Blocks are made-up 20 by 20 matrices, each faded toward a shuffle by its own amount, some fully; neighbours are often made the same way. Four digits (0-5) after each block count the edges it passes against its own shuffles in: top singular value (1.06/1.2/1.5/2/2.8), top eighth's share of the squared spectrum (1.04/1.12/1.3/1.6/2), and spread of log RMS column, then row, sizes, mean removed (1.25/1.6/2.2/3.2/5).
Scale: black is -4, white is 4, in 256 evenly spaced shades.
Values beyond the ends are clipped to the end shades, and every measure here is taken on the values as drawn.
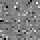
2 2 1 0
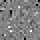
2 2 0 0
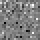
1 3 0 1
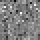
0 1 0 0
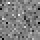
0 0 0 0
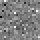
0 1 0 0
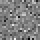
1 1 0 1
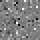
1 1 0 0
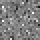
0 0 0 0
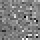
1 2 1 0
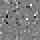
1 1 0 0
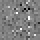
2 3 1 0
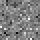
2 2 0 0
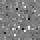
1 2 0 0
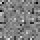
2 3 1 1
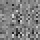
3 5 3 1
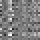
3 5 3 2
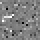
0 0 0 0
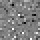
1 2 0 0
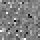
1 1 0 0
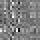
3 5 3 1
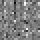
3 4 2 1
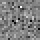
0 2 0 0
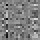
3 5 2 2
